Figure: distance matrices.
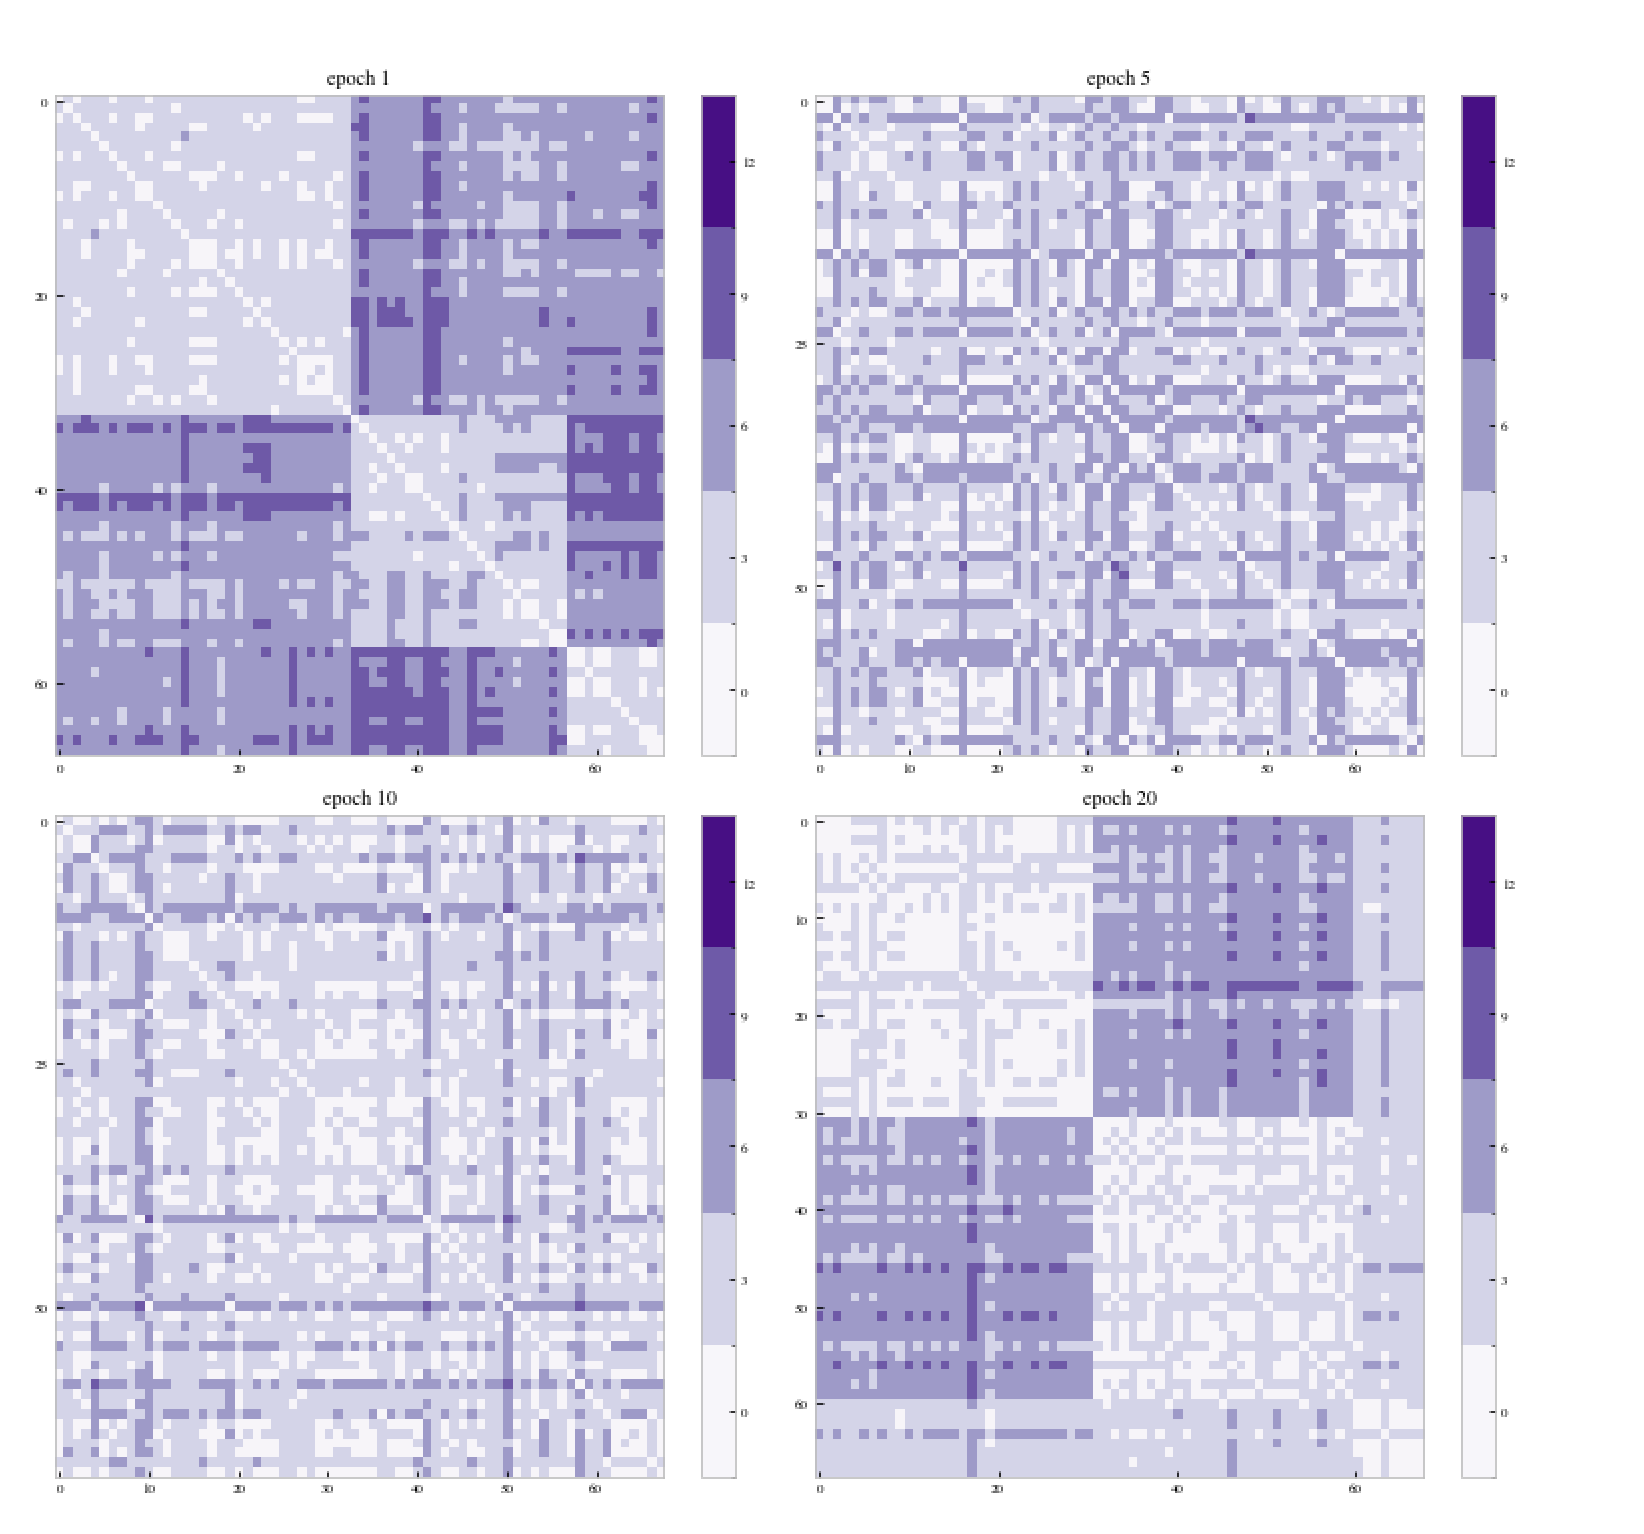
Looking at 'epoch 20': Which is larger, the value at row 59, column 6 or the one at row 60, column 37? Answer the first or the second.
the first
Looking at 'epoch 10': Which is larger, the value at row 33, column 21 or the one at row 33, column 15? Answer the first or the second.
the second
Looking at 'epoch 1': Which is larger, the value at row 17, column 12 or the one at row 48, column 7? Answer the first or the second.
the second
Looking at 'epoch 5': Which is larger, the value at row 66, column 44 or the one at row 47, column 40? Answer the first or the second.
the second
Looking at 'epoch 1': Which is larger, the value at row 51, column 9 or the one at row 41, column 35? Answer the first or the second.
the first
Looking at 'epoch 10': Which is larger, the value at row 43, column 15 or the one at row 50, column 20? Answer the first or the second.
the second
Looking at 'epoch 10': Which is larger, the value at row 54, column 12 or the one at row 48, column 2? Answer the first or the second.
the first
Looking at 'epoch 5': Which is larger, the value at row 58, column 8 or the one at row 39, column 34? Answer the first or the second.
the second
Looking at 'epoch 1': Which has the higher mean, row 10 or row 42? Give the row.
42
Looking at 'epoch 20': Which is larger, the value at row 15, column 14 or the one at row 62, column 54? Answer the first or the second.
the second
